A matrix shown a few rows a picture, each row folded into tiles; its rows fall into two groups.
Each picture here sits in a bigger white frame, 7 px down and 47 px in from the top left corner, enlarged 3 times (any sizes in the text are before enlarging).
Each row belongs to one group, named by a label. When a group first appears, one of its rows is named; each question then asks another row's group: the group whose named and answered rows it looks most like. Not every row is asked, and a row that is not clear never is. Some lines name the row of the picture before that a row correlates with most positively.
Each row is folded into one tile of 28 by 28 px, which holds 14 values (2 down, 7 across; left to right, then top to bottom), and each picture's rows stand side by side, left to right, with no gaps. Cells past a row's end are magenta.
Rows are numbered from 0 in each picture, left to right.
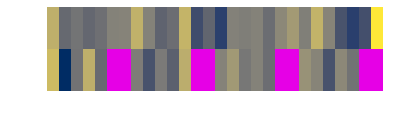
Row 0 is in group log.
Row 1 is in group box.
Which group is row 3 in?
log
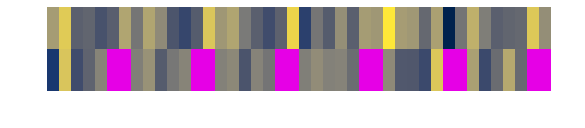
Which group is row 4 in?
box
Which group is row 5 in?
log
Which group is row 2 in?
log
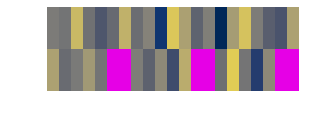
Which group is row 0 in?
log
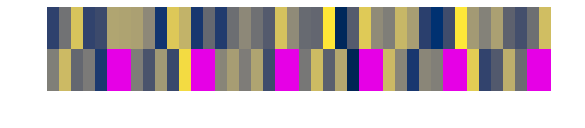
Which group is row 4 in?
log
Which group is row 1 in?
box
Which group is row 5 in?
log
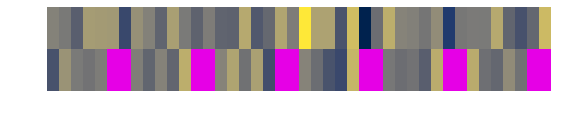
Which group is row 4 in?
box
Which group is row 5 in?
log
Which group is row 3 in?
box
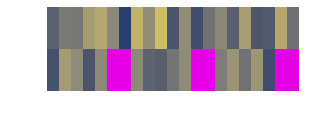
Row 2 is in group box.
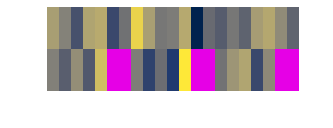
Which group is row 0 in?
box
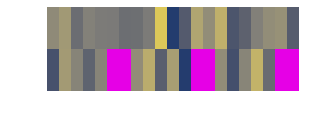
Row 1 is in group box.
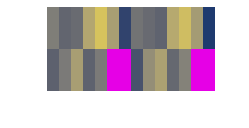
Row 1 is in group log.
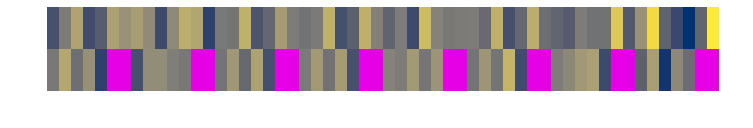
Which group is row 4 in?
box
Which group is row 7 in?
log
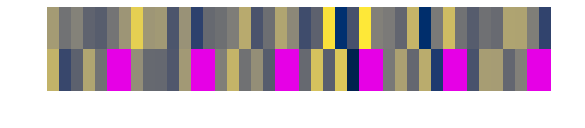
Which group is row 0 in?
log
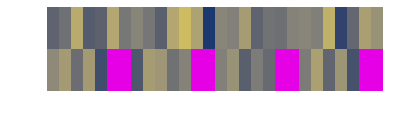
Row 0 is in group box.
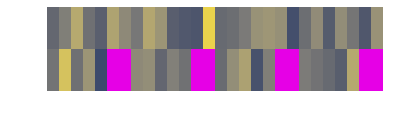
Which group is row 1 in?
log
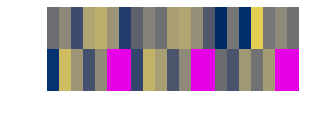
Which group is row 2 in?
box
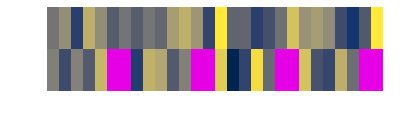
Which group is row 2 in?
log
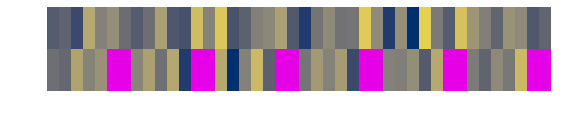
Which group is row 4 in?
box
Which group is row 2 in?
log
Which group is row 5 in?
box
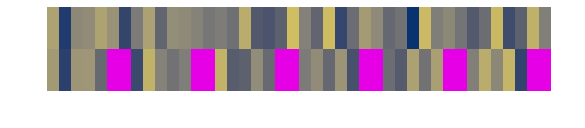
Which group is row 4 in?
box
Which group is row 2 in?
log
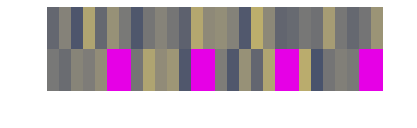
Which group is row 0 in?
box
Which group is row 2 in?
box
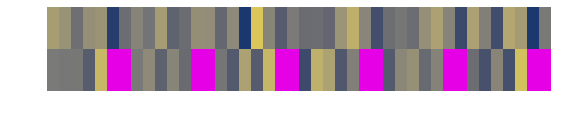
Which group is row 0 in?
box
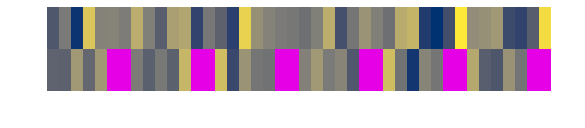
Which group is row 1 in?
box
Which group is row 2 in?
log
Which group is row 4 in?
log
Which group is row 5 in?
log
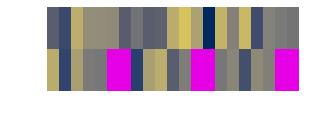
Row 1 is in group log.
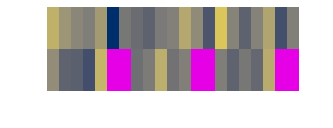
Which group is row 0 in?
box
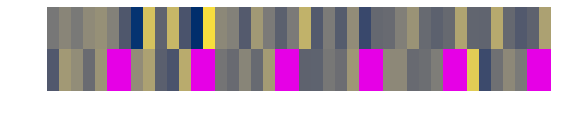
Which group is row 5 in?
log
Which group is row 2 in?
box
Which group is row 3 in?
box
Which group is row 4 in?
log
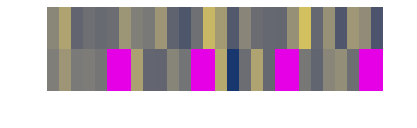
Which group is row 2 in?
log
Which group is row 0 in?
log
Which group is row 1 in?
log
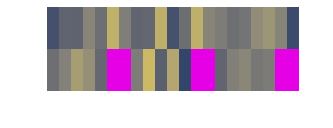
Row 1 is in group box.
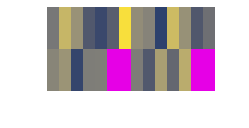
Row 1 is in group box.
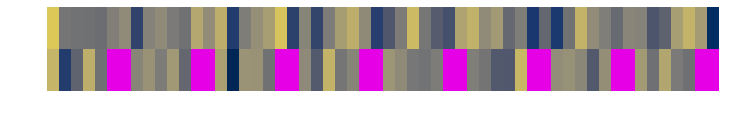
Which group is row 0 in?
log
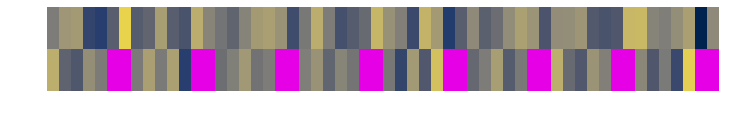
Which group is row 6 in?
log
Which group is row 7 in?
box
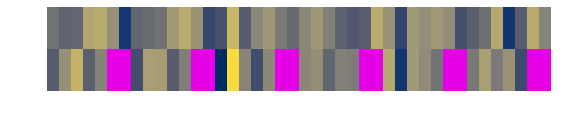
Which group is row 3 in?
log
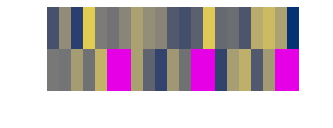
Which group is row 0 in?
box
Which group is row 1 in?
log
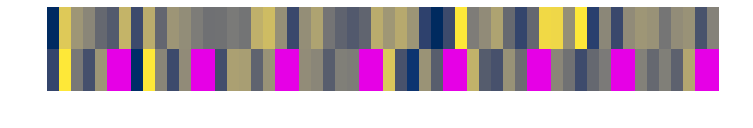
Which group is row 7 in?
box
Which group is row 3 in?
log
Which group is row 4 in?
log
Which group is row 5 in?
log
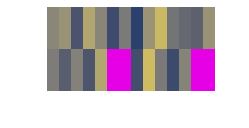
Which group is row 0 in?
box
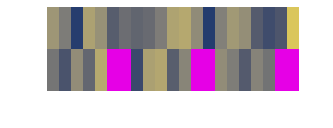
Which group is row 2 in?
log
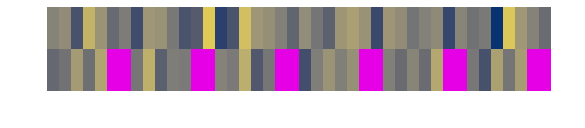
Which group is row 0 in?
box
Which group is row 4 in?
box
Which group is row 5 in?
box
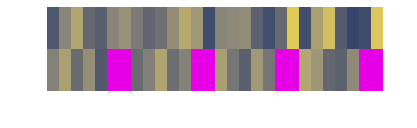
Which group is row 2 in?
log
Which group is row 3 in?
log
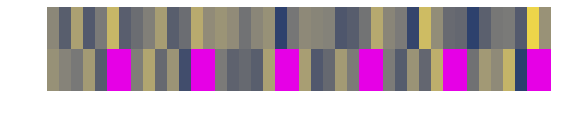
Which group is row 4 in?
box
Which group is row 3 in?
log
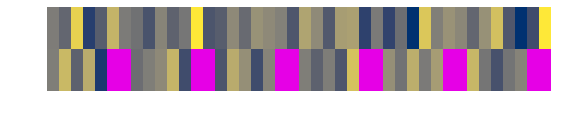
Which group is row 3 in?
box
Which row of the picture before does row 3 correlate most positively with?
2
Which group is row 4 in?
box
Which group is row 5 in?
log
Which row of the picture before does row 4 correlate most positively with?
4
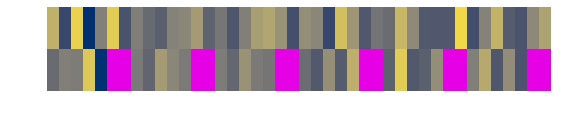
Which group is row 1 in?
box
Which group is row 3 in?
box
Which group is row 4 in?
log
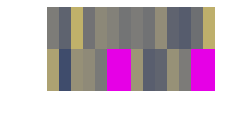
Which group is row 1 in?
log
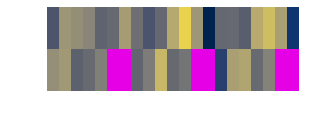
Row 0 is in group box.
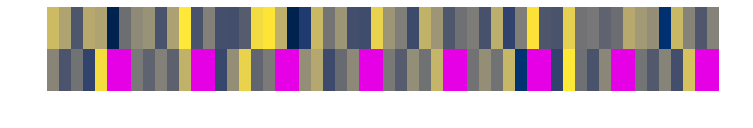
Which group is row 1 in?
box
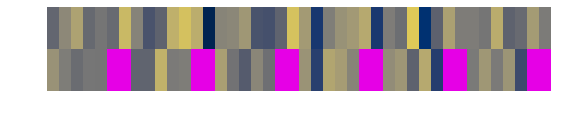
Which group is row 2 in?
log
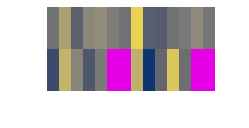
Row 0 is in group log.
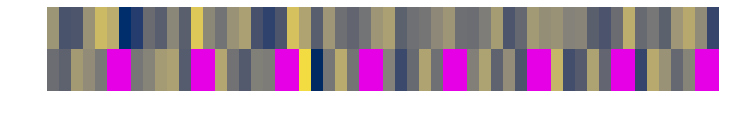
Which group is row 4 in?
log
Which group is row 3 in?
log
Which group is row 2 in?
log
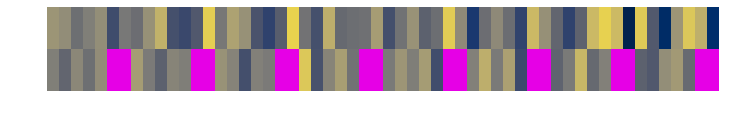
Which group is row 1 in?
log
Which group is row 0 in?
box
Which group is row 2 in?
log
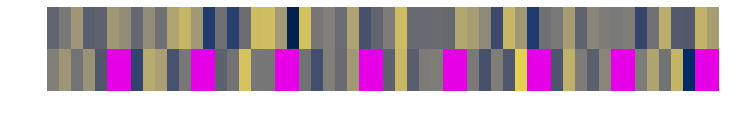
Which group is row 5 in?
box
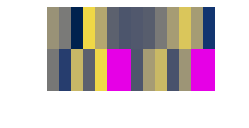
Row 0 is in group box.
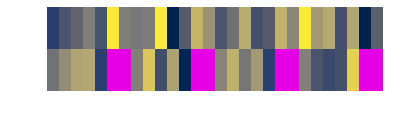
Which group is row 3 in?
box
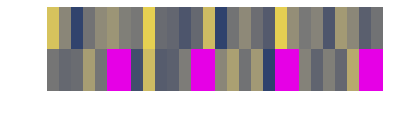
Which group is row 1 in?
log
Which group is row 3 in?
box
